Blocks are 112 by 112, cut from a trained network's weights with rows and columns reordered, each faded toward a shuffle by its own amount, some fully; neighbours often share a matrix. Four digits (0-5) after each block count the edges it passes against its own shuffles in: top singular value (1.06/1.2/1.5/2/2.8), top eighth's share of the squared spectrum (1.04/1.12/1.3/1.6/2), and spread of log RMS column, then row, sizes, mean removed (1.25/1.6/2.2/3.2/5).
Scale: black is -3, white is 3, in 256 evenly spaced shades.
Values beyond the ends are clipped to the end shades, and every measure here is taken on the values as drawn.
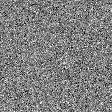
0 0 0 0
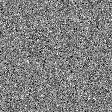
0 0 0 0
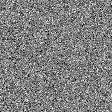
2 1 0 0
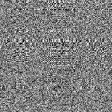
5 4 2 3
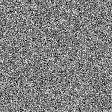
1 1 0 0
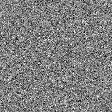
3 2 1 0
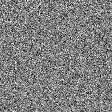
1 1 0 0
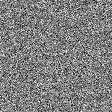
0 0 0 0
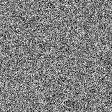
2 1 0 0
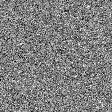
1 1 0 0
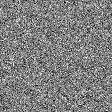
0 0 0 0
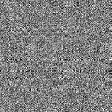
4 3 2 3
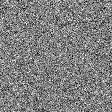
0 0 0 0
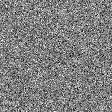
1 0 0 0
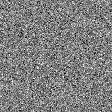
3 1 0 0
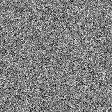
1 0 0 0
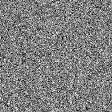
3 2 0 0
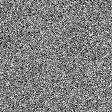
2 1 0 0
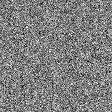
2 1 0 0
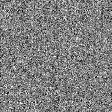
3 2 0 2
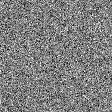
1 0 0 0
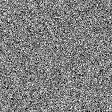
2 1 0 0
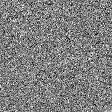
1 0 0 0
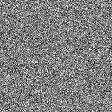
4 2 1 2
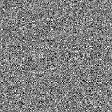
4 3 2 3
